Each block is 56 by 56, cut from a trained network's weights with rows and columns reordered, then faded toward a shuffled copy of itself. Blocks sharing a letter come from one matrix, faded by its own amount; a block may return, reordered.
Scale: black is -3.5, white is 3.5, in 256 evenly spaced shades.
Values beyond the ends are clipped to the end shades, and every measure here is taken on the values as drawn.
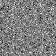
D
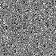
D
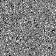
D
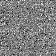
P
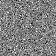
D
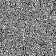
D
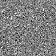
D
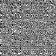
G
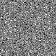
D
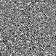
D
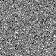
D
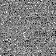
P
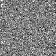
D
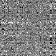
G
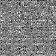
G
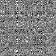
G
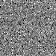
P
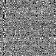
G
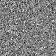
D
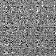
G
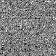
P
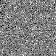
P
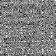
G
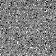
P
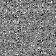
P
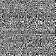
G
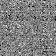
P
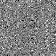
D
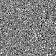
D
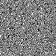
D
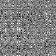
G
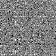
P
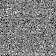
P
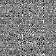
G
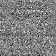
P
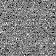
P
